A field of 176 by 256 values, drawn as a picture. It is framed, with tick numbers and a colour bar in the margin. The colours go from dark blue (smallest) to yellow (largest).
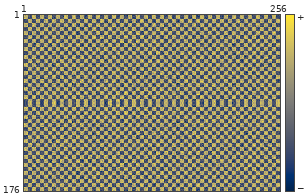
The top and bottom halves mirror each other. There is no overall slope. On average the colour sits 50% of the way up the scale. No single row or column stands out from its neighbours. The values fall into two levels. A checkerboard runs through the table.
